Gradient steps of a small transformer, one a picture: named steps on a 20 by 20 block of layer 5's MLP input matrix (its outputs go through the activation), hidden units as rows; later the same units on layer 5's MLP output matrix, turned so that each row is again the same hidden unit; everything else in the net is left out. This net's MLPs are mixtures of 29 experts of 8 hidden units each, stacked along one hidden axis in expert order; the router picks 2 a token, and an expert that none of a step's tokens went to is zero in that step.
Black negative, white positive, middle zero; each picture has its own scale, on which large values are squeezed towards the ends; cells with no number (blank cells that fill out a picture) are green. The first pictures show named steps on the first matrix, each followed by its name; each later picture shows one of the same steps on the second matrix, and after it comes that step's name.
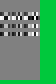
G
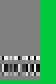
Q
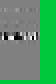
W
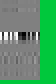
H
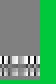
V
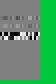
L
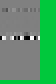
W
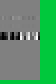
L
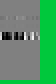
L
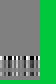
Q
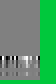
V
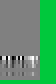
V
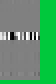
H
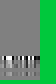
V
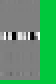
H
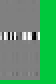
H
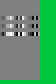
G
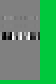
L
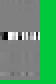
H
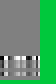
Q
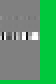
L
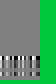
Q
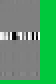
H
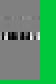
L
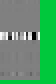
H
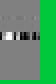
L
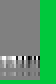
V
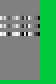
G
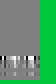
V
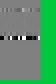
W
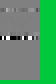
W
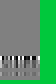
V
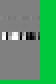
L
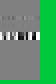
L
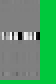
H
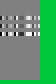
G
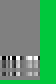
Q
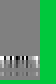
V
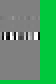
L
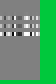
G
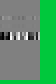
L
